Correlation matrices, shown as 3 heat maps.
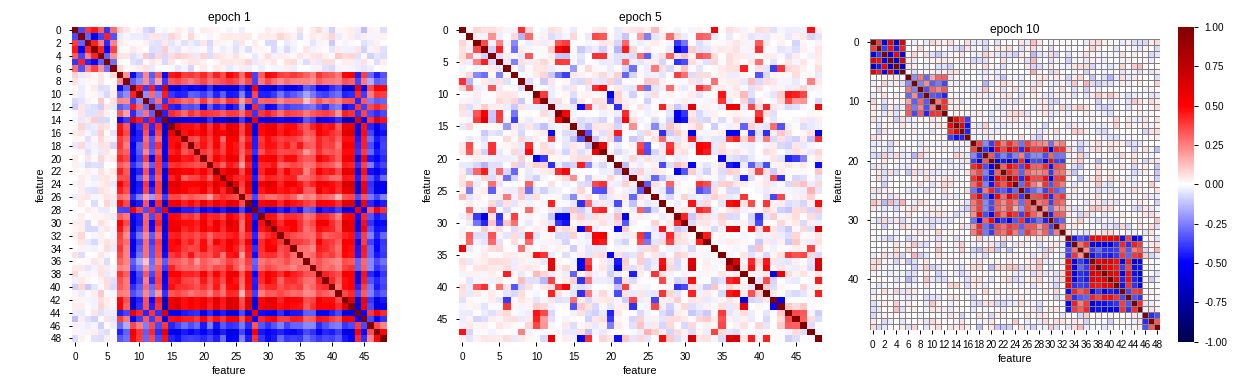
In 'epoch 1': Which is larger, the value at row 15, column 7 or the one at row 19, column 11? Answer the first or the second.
the first
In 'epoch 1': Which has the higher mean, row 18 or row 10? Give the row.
18
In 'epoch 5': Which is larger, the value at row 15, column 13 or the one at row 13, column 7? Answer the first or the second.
the first
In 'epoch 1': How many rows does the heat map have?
49
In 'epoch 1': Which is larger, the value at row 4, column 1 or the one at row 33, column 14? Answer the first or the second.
the first
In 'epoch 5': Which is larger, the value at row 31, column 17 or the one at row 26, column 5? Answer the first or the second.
the first
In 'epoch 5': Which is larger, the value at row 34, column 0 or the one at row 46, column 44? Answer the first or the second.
the first
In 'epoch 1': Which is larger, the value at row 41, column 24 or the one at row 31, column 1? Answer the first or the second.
the first
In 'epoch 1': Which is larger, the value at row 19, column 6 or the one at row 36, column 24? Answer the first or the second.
the second
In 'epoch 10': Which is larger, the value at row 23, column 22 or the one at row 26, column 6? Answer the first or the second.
the first
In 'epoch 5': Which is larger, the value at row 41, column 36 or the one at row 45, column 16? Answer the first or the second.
the first
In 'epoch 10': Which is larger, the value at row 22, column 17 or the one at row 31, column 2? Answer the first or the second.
the first
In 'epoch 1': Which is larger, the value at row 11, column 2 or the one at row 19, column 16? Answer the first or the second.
the second
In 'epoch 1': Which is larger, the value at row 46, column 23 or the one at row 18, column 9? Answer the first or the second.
the first
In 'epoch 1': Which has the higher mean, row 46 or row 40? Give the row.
40
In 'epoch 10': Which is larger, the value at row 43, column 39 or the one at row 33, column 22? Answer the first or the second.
the first
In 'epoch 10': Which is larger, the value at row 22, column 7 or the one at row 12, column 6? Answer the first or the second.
the second
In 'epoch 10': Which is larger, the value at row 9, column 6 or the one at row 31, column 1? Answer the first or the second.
the second
